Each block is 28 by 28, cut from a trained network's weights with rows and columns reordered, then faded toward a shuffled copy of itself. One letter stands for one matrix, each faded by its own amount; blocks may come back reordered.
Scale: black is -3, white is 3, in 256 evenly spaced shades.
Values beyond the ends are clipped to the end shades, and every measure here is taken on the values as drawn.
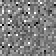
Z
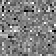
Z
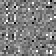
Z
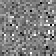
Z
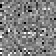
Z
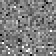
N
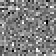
N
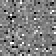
N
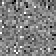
Z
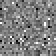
Z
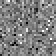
N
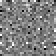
Z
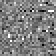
Z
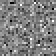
N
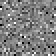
N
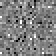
Z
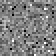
N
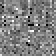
Z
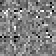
Z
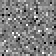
N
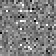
N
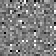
Z
